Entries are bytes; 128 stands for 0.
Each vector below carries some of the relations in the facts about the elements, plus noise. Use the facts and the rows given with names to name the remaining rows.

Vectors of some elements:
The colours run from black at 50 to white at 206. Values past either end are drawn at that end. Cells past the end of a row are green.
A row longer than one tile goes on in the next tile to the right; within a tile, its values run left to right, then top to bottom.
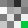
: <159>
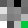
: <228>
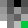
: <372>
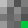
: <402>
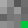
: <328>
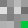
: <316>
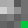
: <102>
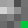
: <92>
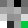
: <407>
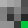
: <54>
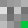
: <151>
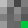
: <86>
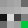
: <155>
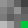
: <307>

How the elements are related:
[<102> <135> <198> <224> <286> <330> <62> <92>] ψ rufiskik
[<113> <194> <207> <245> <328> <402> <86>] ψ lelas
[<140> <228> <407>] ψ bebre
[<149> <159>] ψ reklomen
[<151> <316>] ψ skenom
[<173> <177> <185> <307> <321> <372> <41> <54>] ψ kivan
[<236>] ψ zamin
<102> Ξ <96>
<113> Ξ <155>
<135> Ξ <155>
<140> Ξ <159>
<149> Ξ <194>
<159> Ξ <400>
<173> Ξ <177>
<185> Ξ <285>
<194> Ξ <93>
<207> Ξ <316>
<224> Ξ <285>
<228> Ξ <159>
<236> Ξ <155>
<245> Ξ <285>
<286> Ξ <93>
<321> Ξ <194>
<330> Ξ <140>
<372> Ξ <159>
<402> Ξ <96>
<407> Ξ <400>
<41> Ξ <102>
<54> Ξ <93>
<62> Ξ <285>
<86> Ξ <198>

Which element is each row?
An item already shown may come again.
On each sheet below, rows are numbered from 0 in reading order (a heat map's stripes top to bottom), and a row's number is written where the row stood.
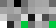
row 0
<407>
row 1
<155>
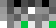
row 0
<372>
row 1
<140>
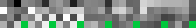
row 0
<330>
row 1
<159>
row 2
<400>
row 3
<177>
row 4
<198>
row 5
<149>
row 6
<194>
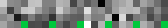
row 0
<236>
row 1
<286>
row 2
<135>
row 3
<228>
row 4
<285>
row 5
<185>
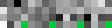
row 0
<228>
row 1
<245>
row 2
<96>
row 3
<93>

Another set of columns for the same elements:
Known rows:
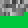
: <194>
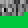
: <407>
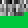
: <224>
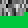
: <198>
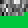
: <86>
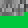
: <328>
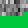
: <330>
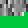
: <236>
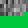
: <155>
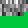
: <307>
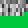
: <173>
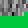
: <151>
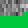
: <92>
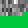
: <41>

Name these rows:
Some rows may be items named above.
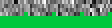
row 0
<286>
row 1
<307>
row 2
<307>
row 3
<198>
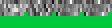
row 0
<135>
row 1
<159>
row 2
<96>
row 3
<96>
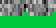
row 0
<245>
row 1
<330>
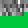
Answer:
<149>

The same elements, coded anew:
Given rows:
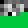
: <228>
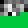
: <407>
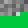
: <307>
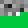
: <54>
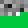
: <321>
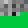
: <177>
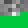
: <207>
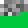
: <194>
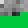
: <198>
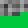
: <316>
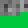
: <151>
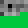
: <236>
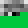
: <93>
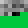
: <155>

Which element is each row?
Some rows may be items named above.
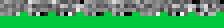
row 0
<307>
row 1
<93>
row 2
<330>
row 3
<96>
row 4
<285>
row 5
<185>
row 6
<330>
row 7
<372>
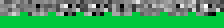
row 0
<245>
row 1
<236>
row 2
<159>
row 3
<159>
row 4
<149>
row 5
<135>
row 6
<286>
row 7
<400>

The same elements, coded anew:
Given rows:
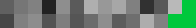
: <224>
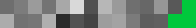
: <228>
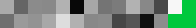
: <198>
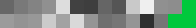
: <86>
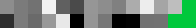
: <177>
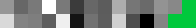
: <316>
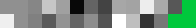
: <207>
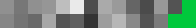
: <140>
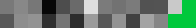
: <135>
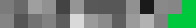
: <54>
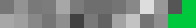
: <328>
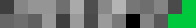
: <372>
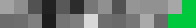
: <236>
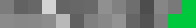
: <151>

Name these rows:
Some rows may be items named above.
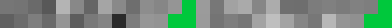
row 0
<285>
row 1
<93>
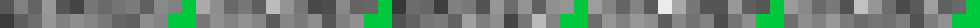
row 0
<307>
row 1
<96>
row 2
<185>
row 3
<96>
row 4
<96>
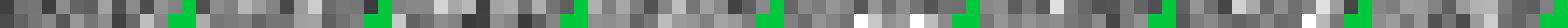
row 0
<185>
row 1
<159>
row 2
<400>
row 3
<286>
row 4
<149>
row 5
<96>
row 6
<245>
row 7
<330>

